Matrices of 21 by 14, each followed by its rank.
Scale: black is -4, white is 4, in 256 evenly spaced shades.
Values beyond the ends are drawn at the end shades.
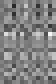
two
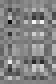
two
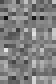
three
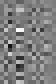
two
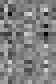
three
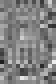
three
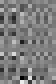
two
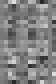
three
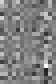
three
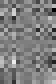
two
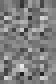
three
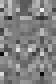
three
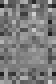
three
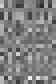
three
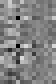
three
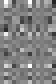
two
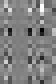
two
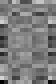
two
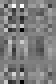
two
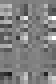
two
